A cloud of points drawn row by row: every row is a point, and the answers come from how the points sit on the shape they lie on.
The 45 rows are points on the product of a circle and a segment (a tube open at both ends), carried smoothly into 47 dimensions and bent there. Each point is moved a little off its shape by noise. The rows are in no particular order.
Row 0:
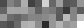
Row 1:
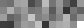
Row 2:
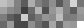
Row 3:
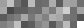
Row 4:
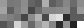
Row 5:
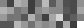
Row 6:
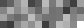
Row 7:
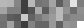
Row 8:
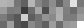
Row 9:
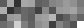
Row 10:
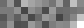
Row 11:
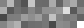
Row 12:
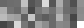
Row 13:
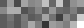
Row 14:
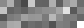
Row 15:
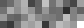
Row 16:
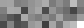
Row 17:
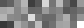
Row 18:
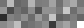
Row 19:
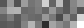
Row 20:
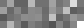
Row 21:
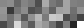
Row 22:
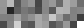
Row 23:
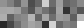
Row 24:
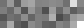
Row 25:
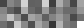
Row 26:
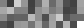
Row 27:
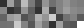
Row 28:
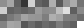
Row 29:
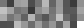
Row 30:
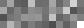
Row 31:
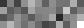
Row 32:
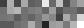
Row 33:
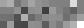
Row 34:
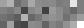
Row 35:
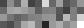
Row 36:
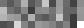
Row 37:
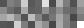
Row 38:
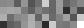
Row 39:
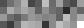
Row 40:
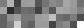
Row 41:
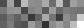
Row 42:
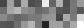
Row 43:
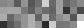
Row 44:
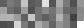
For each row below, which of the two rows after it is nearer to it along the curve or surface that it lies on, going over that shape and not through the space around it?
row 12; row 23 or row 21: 21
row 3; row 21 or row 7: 21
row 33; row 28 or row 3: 28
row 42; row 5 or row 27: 5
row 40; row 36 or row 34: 36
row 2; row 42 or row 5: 42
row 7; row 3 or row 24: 24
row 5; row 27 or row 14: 27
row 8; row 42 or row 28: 28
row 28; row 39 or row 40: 40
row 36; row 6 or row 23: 6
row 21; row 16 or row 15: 15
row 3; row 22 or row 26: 22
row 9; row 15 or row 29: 29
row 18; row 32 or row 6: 32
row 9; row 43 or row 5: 5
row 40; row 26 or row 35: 26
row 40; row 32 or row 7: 7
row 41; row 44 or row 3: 3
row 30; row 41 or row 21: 41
